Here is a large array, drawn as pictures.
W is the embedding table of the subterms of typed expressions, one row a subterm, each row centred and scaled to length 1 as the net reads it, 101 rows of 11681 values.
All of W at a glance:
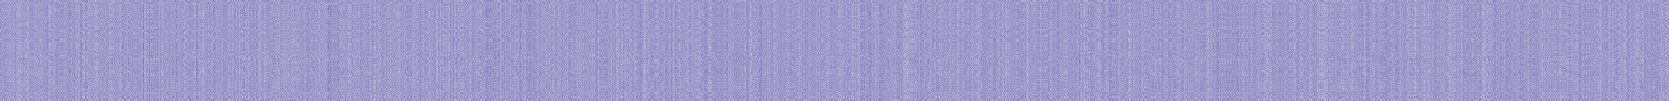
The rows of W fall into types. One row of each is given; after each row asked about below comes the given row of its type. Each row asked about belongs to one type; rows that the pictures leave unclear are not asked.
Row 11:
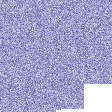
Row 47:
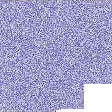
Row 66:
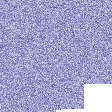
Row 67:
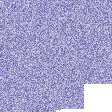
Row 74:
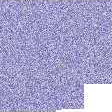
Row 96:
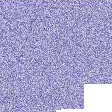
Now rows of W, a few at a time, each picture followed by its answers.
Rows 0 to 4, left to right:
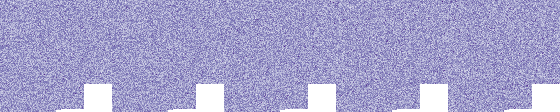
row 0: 66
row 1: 66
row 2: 96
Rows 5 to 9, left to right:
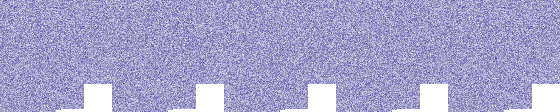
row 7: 47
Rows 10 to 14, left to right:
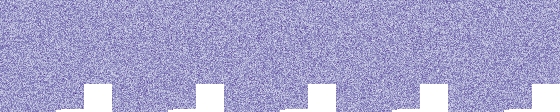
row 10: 66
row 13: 11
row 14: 47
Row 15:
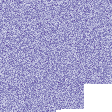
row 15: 11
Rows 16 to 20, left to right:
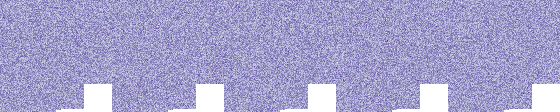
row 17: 11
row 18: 67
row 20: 66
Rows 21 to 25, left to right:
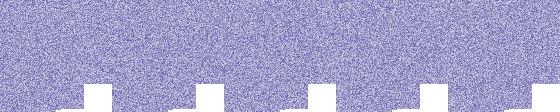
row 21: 74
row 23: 66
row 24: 47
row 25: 11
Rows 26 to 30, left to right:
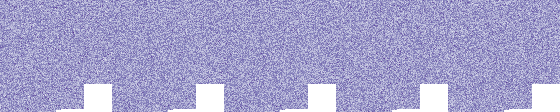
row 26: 66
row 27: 74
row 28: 74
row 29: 67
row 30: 11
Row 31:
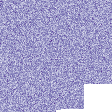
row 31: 96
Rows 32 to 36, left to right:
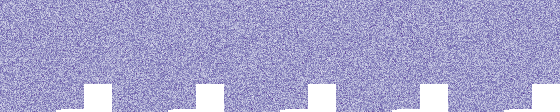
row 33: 47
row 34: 66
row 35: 67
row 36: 66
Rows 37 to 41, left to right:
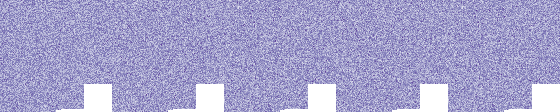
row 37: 74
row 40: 74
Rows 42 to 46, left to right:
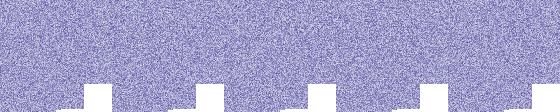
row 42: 66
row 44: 67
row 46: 66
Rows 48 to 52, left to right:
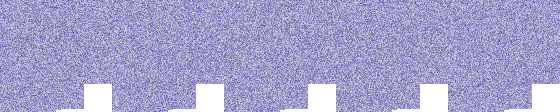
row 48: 66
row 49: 47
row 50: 67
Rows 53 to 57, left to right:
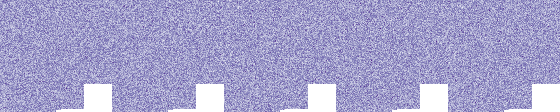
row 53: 47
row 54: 67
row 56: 11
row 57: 47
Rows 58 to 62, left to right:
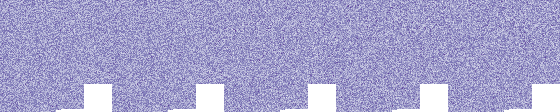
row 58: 74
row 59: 74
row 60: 11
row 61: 67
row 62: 67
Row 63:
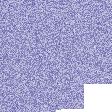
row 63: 74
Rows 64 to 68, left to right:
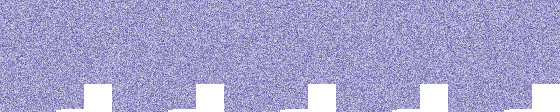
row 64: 96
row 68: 74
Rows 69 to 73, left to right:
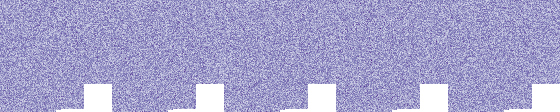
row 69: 67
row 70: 96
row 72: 11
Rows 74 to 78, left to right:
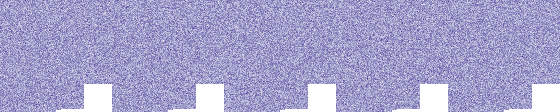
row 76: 47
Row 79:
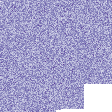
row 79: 67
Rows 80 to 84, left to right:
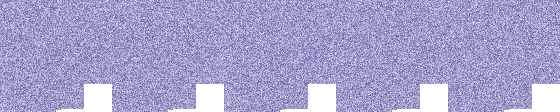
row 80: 47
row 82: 47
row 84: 67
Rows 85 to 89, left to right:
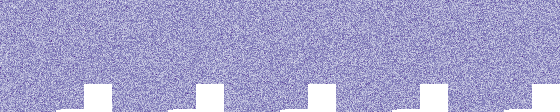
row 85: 47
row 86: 66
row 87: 47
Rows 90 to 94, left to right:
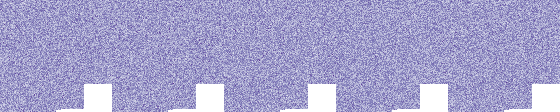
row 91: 67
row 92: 11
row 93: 74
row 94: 11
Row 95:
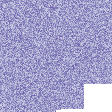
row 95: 47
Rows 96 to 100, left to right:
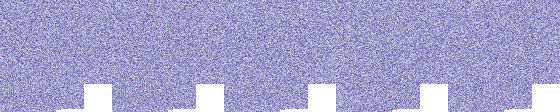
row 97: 96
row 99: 47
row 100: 11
